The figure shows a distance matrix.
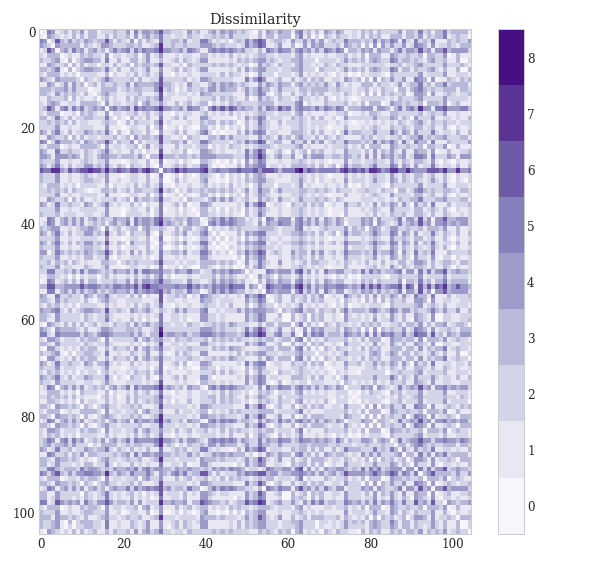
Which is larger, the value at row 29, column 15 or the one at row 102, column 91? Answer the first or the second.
the first
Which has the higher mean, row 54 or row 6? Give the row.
54
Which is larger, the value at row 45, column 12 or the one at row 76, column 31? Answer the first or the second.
the first
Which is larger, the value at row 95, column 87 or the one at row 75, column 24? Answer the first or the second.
the first
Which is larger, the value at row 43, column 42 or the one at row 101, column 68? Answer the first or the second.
the second
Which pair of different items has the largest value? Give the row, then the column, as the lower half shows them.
63, 29
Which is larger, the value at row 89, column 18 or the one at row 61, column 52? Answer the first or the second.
the first
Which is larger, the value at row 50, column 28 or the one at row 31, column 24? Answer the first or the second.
the first
